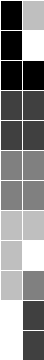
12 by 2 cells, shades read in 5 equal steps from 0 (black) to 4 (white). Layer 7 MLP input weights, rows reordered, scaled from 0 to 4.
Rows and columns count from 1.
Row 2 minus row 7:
-2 2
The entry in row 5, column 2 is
1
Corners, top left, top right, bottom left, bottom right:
0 3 4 1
